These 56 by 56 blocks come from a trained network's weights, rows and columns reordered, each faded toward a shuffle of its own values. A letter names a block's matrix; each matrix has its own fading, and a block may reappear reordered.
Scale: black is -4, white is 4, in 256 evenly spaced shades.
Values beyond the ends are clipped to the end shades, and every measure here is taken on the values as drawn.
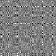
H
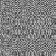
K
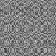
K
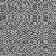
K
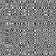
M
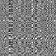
M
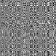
M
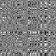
M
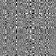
H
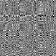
H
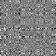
H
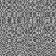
K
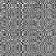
M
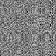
K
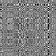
M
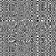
M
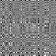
M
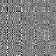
H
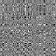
H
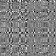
M
